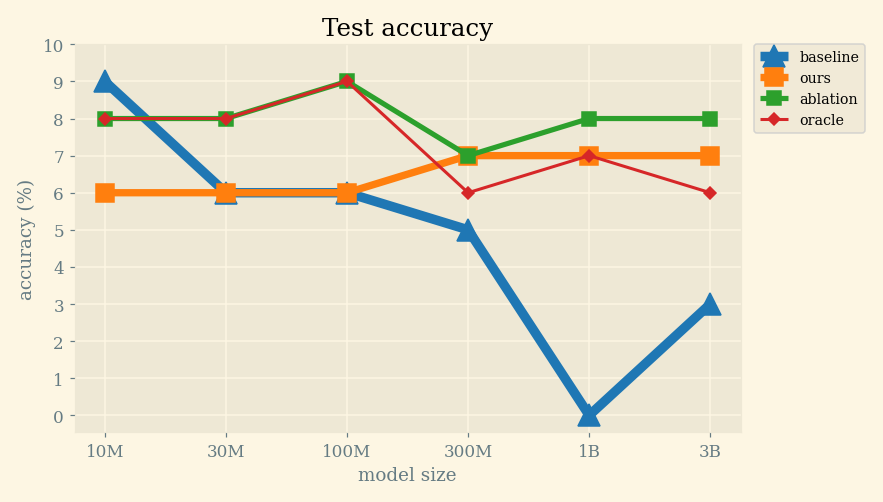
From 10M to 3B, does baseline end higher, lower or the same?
lower
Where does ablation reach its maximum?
100M
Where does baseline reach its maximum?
10M
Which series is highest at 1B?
ablation
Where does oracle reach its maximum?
100M
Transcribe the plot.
Title: Test accuracy
x-axis: model size, ticks 10M 30M 100M 300M 1B 3B
y-axis: accuracy (%), ticks 0 1 2 3 4 5 6 7 8 9 10
Legend: baseline, ours, ablation, oracle
Values:
baseline: 9 6 6 5 0 3
ours: 6 6 6 7 7 7
ablation: 8 8 9 7 8 8
oracle: 8 8 9 6 7 6
